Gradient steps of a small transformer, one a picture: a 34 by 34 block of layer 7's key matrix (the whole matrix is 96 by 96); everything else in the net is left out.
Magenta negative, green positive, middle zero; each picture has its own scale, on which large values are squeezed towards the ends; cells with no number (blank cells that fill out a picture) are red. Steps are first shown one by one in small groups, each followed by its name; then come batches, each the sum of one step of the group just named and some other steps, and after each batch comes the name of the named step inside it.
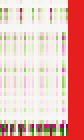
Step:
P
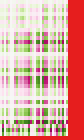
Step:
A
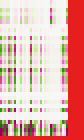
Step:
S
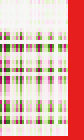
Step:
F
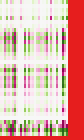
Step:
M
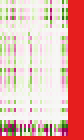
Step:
S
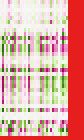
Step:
M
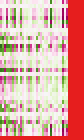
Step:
F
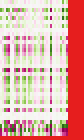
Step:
S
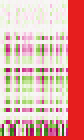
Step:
M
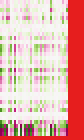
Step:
S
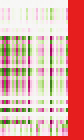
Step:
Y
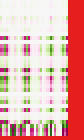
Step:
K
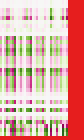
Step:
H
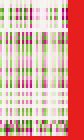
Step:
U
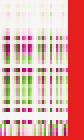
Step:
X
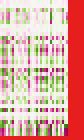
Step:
Y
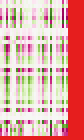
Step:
X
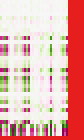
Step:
K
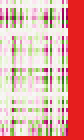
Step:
H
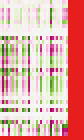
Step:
Y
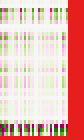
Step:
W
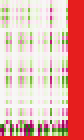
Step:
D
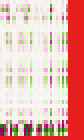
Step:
D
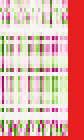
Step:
W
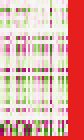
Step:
D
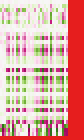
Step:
W
